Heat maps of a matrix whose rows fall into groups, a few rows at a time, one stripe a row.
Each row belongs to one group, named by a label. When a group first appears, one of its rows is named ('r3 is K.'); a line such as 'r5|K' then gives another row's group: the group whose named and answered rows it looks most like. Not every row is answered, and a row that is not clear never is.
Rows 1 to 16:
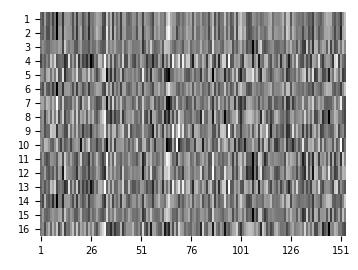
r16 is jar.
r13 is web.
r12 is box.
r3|box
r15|box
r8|jar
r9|web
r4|web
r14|box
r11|box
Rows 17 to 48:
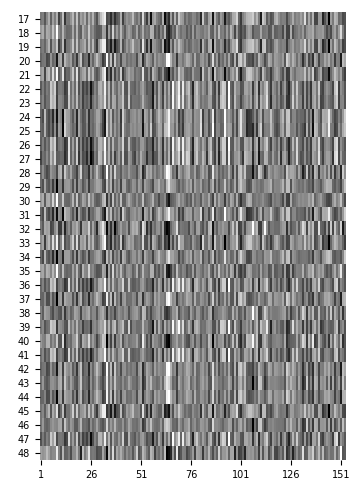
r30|jar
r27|web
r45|jar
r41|web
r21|jar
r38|jar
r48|jar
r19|jar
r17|jar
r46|box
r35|jar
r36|web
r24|box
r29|box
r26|web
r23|web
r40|jar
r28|box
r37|box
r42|box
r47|web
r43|box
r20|box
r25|box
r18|jar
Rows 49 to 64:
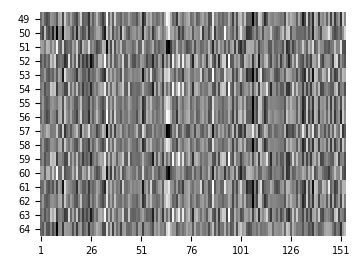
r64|box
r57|jar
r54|web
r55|box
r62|box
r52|web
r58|box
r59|web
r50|box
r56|box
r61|box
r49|box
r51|jar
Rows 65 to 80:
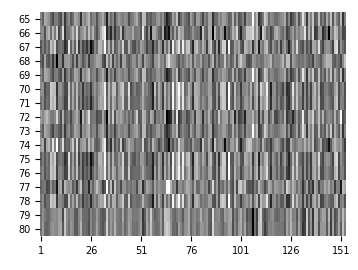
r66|jar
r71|web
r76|web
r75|web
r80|box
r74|jar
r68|box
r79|box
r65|jar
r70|web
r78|web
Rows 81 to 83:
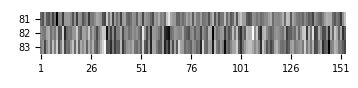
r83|jar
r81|box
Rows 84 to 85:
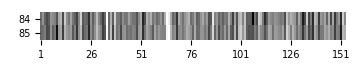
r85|box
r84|box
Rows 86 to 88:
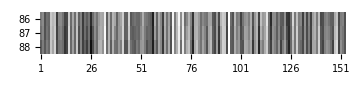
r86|web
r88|web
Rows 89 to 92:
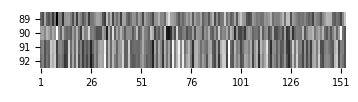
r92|web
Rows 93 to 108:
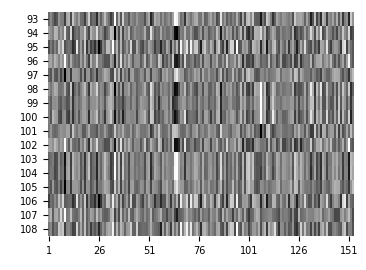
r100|jar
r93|box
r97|box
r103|box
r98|jar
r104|box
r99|jar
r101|box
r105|box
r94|jar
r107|jar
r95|web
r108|web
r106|web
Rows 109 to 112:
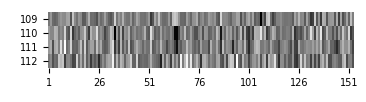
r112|web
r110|jar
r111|jar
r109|box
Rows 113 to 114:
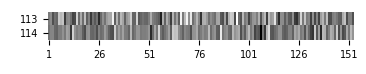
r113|web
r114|box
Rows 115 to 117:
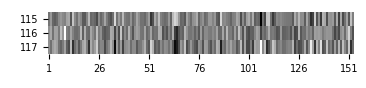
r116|jar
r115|box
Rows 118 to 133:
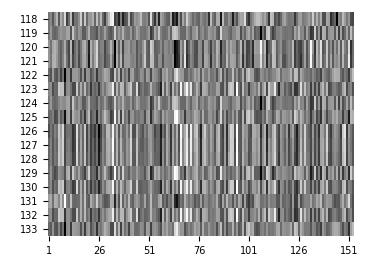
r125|box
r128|web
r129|box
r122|box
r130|web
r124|box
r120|jar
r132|web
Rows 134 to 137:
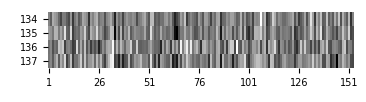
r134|jar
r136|web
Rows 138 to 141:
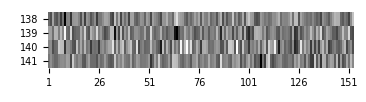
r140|web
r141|box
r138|box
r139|jar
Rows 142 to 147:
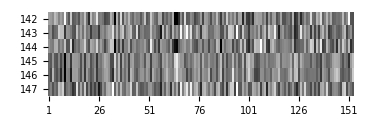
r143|web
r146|box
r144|jar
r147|web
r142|jar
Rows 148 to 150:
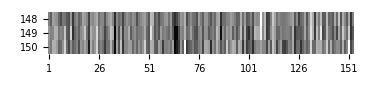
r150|jar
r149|jar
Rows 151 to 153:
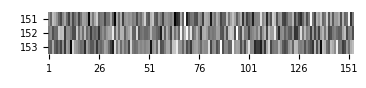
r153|box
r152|web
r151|jar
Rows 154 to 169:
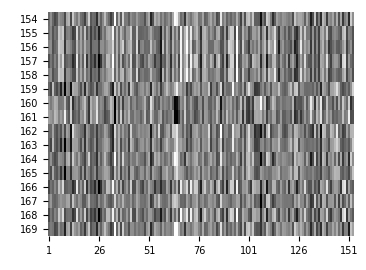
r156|web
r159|box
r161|jar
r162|box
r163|box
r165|box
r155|web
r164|box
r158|web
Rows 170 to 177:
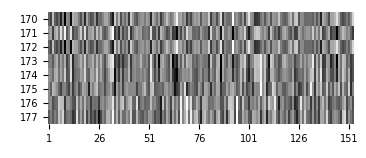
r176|web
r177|web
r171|jar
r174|jar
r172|box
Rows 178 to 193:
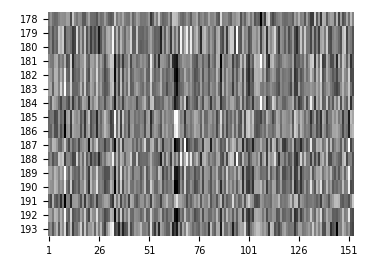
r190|jar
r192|jar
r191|box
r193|jar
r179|web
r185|box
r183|jar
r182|jar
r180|web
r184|jar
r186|box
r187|jar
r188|web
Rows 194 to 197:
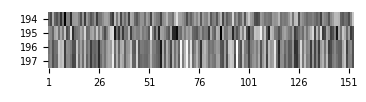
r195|jar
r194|box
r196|web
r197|web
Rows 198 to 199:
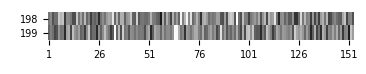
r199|box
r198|web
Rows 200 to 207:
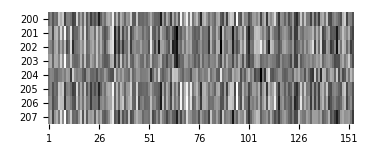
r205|web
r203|jar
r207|jar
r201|jar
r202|jar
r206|web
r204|box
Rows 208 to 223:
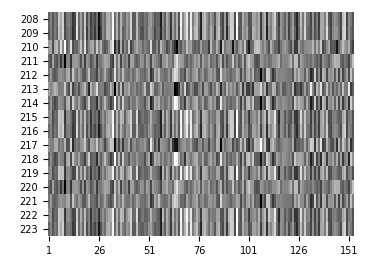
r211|box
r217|jar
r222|web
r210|jar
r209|web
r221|box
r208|web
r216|web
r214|box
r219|web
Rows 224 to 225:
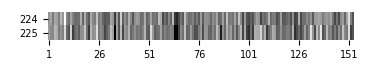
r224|jar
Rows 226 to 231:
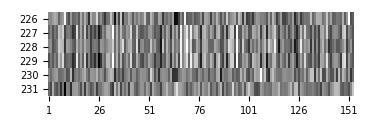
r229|web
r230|jar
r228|web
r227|web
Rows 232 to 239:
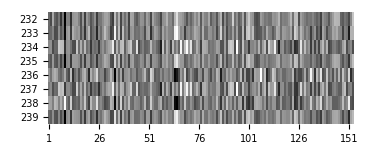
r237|web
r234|web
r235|box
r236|jar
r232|box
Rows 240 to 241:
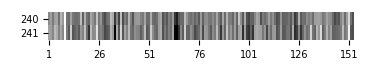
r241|jar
